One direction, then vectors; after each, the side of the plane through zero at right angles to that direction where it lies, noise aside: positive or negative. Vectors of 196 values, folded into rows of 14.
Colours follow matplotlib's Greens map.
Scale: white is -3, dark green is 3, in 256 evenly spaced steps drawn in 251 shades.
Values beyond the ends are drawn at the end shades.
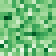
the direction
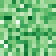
positive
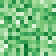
positive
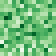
positive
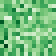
negative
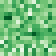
positive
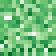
negative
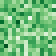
negative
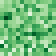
positive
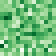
positive
